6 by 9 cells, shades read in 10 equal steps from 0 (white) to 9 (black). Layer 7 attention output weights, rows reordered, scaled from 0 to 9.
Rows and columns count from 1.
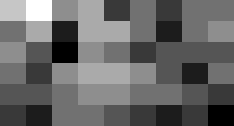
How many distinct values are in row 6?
5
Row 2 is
5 3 8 3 3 5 8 5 4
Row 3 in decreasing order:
9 7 6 6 6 6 5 4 4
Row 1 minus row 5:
-4 -6 -1 -1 3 0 2 -1 -2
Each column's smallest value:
2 0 4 3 3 4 5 5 4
